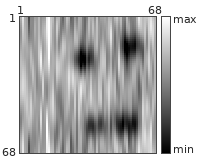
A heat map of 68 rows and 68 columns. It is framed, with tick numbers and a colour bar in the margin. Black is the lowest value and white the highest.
Histogram: skewed, a long tail of low values. Dips: four. Average level on the scale: 60%.
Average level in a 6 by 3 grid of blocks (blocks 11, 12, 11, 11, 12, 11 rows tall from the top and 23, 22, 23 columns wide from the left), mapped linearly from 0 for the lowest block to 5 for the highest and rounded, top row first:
4 3 3
5 1 0
5 3 3
4 5 3
4 1 0
3 2 3
